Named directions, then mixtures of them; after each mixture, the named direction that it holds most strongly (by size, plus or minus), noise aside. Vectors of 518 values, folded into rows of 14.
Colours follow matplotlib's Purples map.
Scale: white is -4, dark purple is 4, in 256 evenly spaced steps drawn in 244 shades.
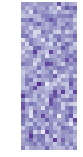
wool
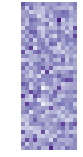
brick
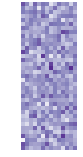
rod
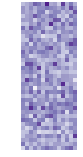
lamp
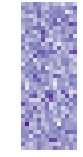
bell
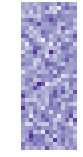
wool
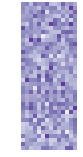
lamp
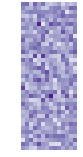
bell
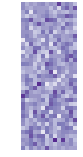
wool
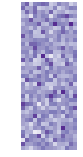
rod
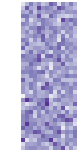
rod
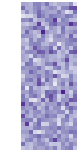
bell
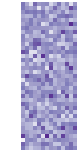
rod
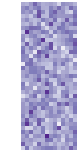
bell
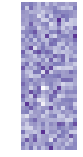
brick
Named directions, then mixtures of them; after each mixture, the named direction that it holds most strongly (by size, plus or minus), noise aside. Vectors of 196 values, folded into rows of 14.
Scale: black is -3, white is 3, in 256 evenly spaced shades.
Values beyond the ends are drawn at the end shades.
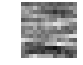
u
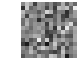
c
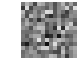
c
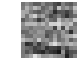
u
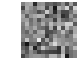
c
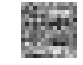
u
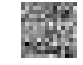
c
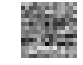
u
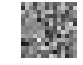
c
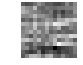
u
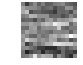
u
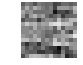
u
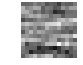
u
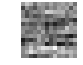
u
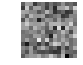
c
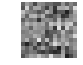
c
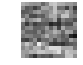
u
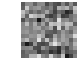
c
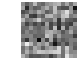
c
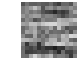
u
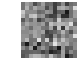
c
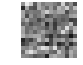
c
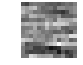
u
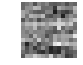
u
